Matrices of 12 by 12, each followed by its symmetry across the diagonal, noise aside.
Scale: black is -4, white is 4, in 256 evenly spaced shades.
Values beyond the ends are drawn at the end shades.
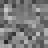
neither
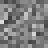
neither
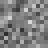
antisymmetric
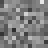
neither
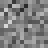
antisymmetric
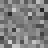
antisymmetric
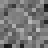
symmetric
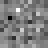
antisymmetric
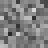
antisymmetric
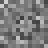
symmetric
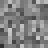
neither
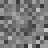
symmetric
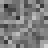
symmetric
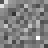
symmetric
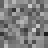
neither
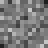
symmetric
